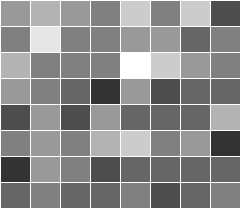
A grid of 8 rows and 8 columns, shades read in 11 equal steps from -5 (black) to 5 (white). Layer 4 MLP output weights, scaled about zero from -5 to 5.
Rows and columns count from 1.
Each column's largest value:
2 4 1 2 5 3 3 2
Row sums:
8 5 11 -6 -3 4 -8 -6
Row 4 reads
1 0 -1 -3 1 -2 -1 -1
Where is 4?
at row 2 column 2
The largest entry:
5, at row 3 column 5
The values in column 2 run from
0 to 4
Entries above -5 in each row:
8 8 8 8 8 8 8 8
